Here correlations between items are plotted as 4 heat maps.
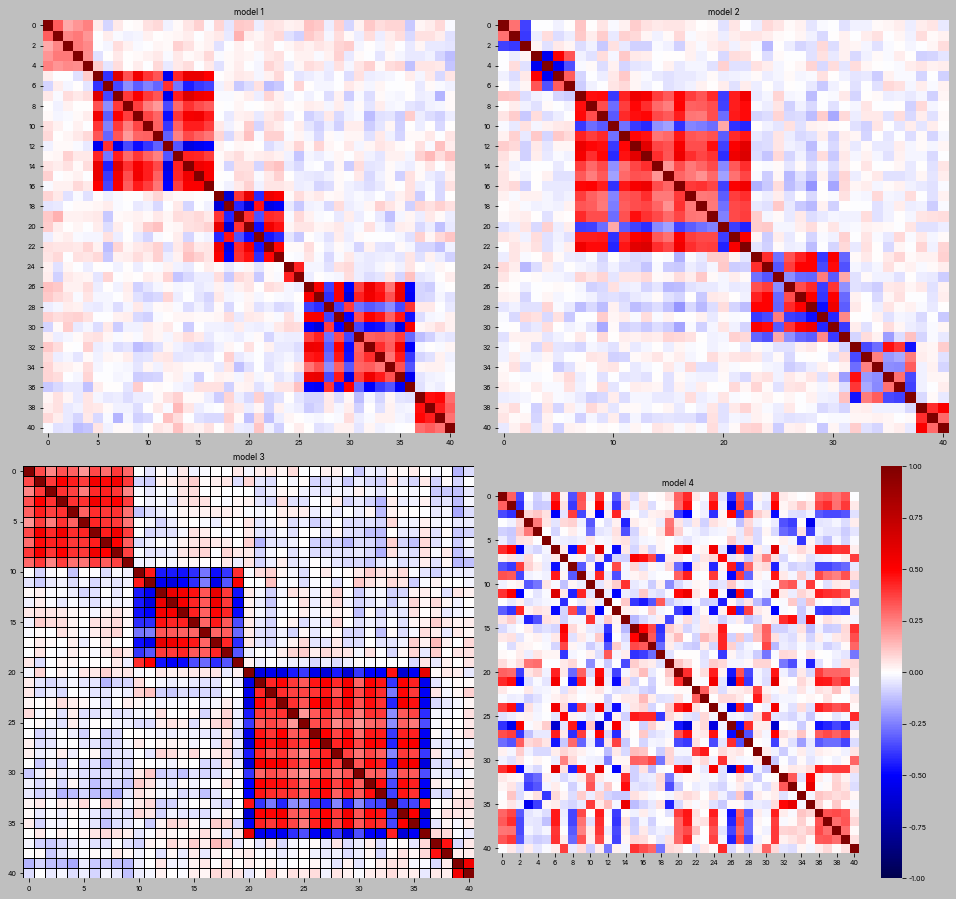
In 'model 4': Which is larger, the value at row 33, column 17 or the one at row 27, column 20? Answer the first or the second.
the second
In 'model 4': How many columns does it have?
41
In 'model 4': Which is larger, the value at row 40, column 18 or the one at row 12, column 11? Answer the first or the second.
the second
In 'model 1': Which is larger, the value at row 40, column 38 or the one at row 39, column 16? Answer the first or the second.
the first
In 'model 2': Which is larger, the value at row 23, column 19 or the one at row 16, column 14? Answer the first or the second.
the second
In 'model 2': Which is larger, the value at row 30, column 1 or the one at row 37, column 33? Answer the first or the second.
the second
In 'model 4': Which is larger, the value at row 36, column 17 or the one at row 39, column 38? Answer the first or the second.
the second
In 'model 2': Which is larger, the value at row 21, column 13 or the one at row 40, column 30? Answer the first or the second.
the first
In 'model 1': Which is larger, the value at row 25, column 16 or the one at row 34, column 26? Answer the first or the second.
the second
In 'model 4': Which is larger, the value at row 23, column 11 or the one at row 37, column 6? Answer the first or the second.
the second
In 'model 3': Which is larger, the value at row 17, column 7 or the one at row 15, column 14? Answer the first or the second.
the second
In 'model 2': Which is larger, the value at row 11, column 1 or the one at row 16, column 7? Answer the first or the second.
the second
